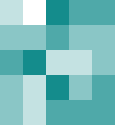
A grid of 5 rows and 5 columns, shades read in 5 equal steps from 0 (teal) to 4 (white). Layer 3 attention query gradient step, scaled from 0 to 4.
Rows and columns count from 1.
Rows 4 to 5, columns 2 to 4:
3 0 2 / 3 1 1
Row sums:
9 9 9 8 8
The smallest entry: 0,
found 3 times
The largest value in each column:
3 4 3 3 2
